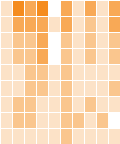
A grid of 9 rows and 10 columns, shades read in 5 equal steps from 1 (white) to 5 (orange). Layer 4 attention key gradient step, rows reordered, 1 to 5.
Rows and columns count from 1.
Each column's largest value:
2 5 4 5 2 4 3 4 3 4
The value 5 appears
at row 1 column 2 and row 1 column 4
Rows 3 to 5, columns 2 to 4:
3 3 4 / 3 3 4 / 2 3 3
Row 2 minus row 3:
0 1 1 0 1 1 0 0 0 1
